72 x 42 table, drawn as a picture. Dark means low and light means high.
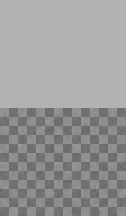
The table splits into 2 rows of 1 panel. Panel 1,1: high, flat. Panel 2,1: middling, checkered.
